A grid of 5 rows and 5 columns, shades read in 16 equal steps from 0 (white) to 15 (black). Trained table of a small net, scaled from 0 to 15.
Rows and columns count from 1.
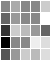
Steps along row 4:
down same down up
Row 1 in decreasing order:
7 7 7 5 3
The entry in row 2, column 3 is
7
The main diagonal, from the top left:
7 6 4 1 2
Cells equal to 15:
1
